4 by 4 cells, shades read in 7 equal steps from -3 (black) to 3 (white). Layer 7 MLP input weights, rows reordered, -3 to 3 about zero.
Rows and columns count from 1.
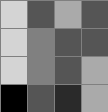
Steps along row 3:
down down up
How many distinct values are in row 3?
4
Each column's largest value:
2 0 1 1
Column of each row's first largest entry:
1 1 1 4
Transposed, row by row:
2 2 2 -3 | -1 0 0 -1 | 1 -1 -1 -2 | -1 -1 1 1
